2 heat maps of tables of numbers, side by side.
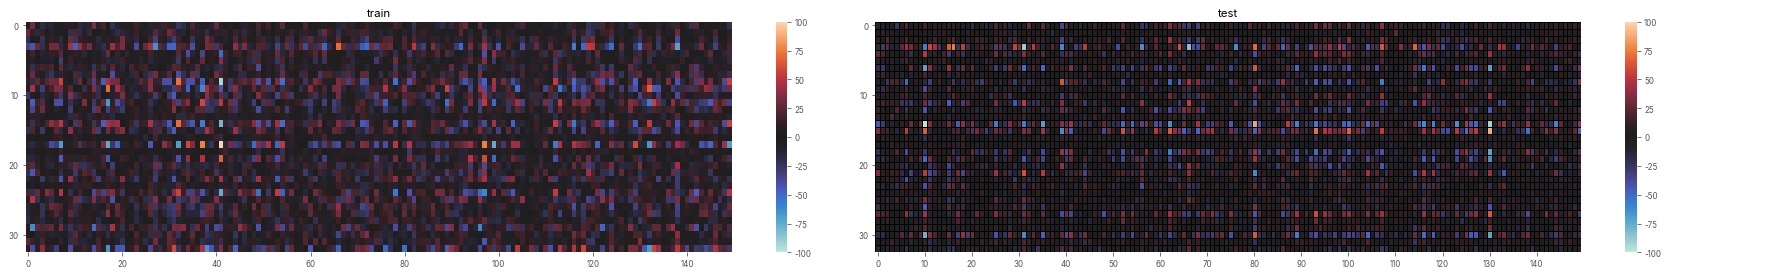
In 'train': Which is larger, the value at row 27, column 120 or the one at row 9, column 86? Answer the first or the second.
the second
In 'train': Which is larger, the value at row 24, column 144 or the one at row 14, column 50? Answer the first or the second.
the second
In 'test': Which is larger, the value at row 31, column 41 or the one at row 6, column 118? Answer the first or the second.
the first
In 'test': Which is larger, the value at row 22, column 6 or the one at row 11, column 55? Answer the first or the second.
the second
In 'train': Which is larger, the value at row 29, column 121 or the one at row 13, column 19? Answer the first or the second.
the first
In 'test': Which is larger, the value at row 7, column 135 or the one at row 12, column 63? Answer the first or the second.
the first
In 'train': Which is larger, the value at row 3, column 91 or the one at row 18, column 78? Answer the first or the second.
the second
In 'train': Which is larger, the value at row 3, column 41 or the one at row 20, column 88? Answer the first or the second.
the first
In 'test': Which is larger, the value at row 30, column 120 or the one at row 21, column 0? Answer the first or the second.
the second
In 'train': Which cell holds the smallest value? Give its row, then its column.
8, 41
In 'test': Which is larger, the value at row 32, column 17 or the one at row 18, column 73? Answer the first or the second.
the second
